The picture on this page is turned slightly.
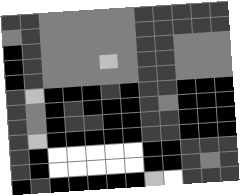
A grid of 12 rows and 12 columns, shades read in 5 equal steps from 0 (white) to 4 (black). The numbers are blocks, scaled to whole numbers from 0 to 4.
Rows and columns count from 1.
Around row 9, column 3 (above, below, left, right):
4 0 1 4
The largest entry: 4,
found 43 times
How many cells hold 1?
4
